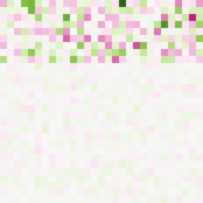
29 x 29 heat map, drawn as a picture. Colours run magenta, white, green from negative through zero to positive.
There are no regular stripes. A horizontal seam about 30% of the way down splits the table, and the bottom part is calmer. The distribution is heavy-tailed on both sides. Overall the values sit about 50% of the way up the scale. The grain is fine, like static.
